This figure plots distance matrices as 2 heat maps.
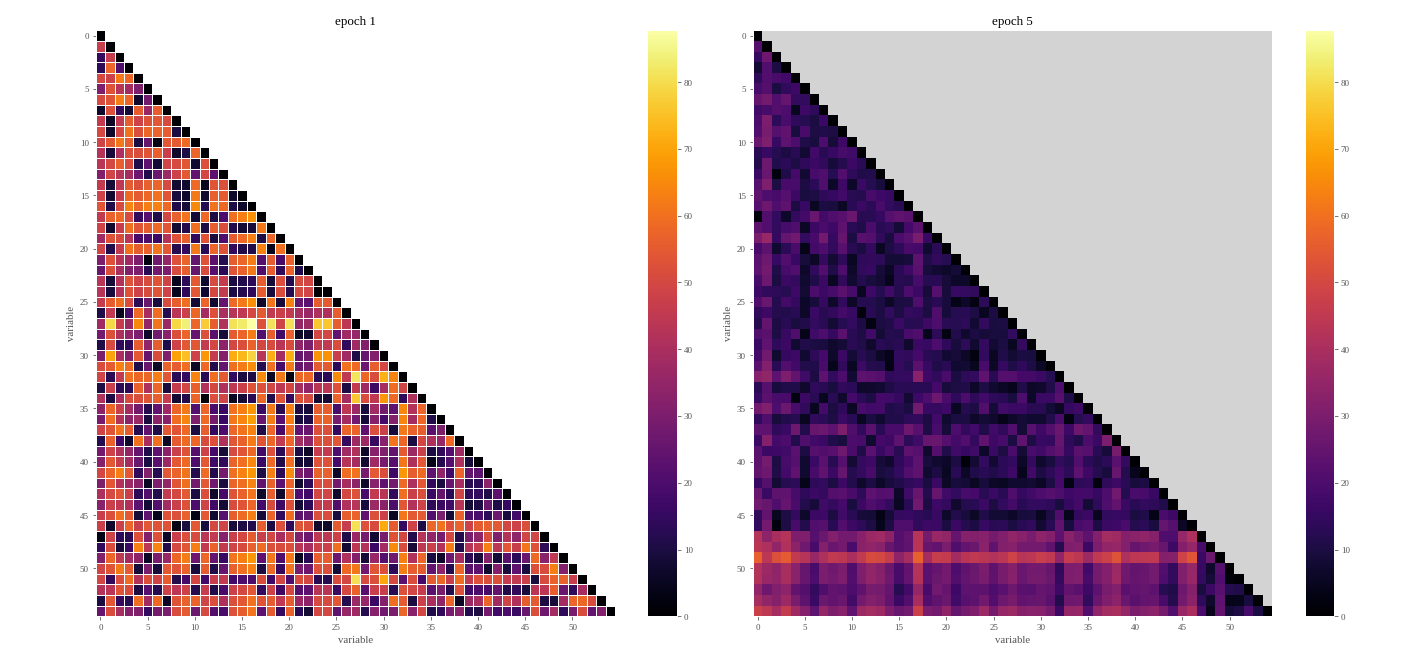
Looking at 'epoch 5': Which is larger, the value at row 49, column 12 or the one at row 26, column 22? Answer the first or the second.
the first
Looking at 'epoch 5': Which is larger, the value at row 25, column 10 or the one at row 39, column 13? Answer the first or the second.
the second
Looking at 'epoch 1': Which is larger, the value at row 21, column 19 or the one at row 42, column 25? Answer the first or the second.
the second
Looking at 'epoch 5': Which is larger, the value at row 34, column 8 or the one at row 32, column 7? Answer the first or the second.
the second
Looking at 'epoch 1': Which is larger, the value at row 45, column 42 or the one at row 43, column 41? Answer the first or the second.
the first
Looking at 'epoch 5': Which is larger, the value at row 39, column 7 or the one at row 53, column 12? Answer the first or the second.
the second
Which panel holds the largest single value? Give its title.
epoch 1
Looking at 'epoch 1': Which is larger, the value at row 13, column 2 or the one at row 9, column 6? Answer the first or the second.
the second
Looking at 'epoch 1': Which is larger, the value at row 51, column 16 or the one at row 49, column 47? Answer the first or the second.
the second
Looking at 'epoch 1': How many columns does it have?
55
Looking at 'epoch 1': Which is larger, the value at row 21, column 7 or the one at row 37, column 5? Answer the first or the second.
the first
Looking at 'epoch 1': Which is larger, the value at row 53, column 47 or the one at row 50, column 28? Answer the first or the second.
the second
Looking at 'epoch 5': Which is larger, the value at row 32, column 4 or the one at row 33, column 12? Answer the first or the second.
the first
